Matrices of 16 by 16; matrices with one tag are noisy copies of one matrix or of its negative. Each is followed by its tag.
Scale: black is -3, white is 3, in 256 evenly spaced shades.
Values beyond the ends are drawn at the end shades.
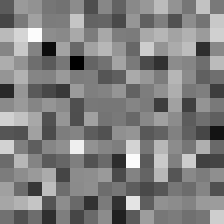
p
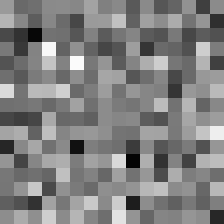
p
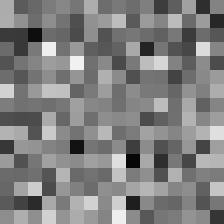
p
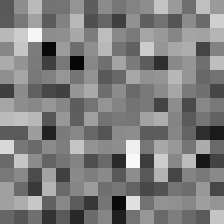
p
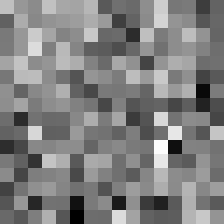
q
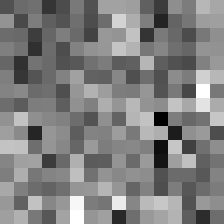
q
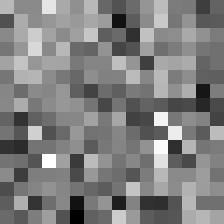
q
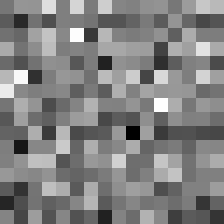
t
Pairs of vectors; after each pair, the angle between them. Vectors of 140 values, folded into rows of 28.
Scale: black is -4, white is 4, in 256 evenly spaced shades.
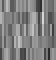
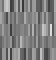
partly aligned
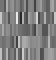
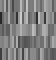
nearly opposite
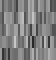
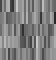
orthogonal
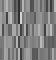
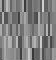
partly aligned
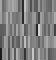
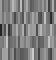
partly aligned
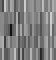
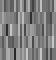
partly opposed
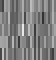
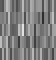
nearly parallel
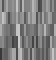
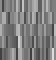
nearly parallel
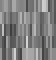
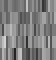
nearly opposite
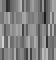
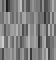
nearly parallel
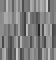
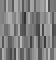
nearly parallel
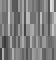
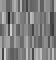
partly opposed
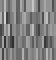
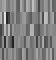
nearly parallel
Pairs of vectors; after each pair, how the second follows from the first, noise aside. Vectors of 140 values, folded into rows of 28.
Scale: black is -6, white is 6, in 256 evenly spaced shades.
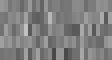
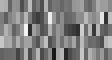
scaled up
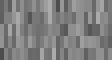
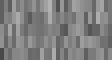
copied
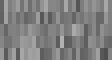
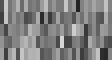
scaled up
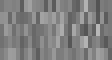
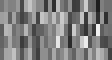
scaled up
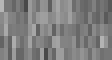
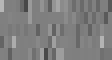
partly zeroed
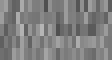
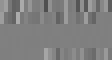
partly zeroed
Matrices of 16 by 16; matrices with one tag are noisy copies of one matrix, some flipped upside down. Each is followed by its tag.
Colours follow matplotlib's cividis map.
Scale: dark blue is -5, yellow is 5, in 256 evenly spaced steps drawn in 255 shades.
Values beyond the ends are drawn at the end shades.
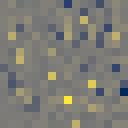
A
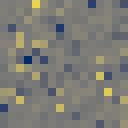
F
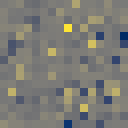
A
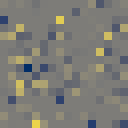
F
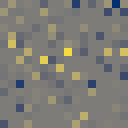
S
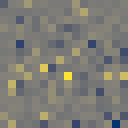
S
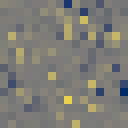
A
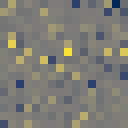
S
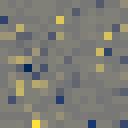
F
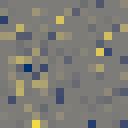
F
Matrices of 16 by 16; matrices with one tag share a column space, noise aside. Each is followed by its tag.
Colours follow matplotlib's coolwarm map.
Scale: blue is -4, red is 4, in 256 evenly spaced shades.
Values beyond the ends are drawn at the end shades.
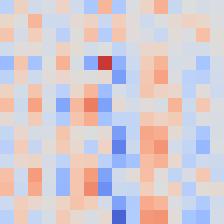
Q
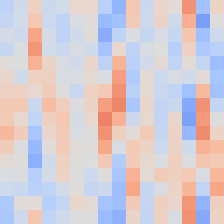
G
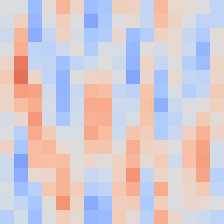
G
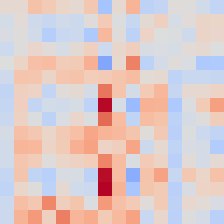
Q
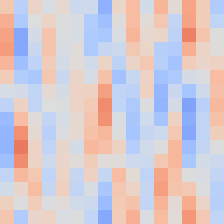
G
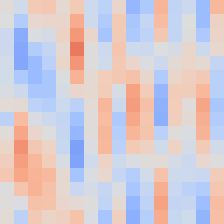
G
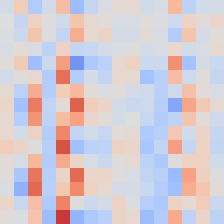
Q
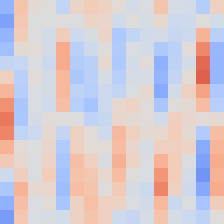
G
